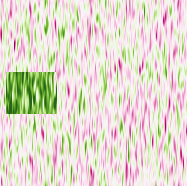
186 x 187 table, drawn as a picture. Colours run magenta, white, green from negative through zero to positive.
The grain runs up and down. The middle left is the ninth with the highest average. An odd patch, higher than its surroundings, sits in the middle left.
